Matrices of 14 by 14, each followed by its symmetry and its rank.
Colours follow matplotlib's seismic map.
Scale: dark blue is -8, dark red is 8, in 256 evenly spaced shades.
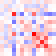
symmetric, rank three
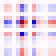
symmetric, rank one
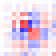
symmetric, rank two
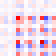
symmetric, rank two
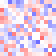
antisymmetric, full rank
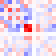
symmetric, rank three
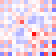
symmetric, rank three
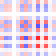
symmetric, rank one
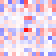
neither, rank three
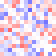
antisymmetric, full rank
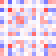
symmetric, rank two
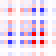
symmetric, rank one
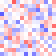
antisymmetric, full rank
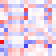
neither, rank three
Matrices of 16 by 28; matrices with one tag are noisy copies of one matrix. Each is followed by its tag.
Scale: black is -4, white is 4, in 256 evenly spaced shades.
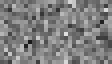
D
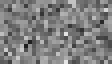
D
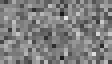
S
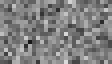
D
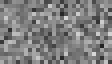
S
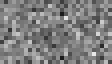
S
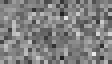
S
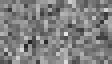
D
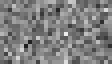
D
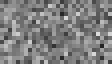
S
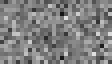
S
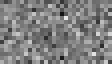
S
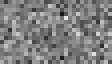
S
